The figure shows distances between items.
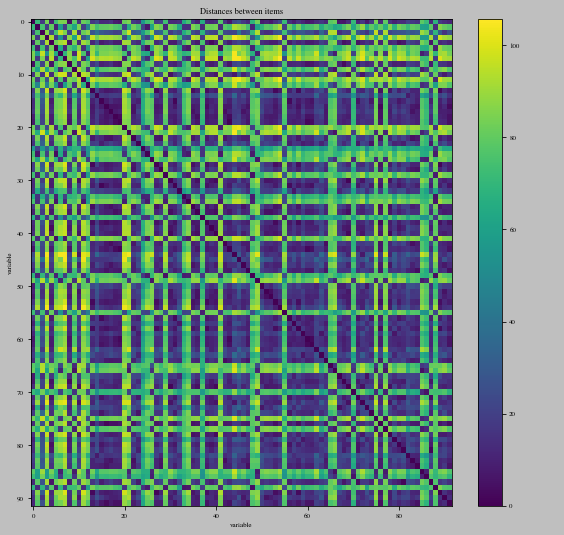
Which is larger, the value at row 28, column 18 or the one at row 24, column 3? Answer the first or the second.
the second
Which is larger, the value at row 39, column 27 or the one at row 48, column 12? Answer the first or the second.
the second
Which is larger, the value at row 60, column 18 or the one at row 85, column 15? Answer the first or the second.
the second
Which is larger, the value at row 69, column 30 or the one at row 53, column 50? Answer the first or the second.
the second
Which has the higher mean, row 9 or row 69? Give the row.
9
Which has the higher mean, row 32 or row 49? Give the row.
49
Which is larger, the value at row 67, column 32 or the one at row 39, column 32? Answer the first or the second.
the second
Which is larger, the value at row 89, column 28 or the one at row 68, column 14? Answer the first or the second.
the second
